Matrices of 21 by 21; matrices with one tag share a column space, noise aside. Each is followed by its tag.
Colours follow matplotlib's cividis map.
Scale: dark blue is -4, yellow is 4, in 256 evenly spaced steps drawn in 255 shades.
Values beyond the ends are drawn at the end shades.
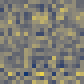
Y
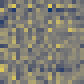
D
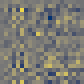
Y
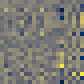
Y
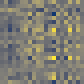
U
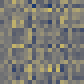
D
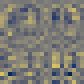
Y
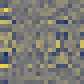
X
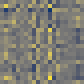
D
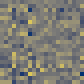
Y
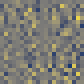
Y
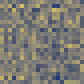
D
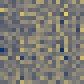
U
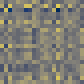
D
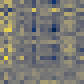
U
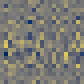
X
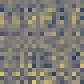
Y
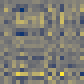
Y
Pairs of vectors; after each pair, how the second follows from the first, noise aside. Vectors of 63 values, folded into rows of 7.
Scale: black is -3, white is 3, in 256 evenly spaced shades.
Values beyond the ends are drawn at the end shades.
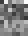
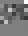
partly zeroed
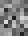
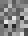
sign-scrambled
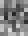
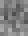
shrunk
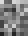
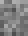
shrunk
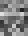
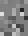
partly zeroed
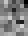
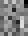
sign-scrambled
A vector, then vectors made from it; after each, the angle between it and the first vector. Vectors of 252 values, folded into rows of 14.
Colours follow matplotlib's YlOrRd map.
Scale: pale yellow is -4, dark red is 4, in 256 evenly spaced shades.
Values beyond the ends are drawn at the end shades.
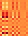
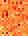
partly aligned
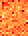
partly opposed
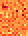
partly opposed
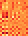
nearly parallel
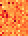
partly aligned
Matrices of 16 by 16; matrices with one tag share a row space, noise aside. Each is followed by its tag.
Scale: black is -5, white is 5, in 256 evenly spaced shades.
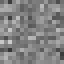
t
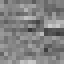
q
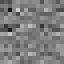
t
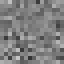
t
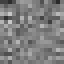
t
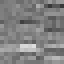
q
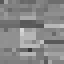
q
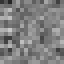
t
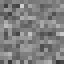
t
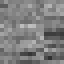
q
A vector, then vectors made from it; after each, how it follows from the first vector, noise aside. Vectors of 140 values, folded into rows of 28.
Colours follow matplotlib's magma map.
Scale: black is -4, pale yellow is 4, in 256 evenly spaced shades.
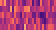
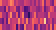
wrapped around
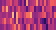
wrapped around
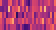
wrapped around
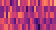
wrapped around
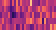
reversed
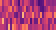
wrapped around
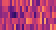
reversed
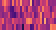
reversed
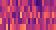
wrapped around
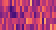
reversed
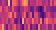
wrapped around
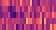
reversed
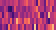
wrapped around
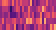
reversed
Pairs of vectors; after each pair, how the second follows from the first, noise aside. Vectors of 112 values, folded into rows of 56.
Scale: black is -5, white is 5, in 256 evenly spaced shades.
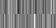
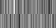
shuffled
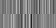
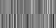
shuffled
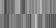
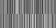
shuffled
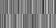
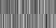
shuffled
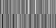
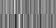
shuffled
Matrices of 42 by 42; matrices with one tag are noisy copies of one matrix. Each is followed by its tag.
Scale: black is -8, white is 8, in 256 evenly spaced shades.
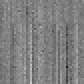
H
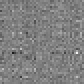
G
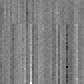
H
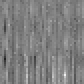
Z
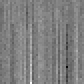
H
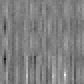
Z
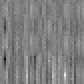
Z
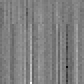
H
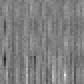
Z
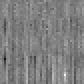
Z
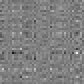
G
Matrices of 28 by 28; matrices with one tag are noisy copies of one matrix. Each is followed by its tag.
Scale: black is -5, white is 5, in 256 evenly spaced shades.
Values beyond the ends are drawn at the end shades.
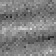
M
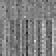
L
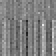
L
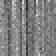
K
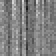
K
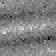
M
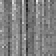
K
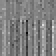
L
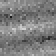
M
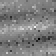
M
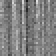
K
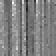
K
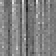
K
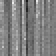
K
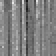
K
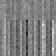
L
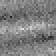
M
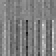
L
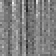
K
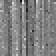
K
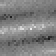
M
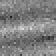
M
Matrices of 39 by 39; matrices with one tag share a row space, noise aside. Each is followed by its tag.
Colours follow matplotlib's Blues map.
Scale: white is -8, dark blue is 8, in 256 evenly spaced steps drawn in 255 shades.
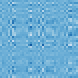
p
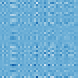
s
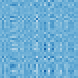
s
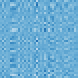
s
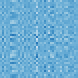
s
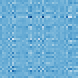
p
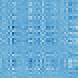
p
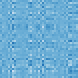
p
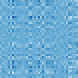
p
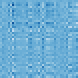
p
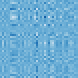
s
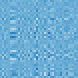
s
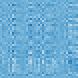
p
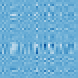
s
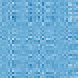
p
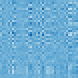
p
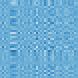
s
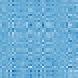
p
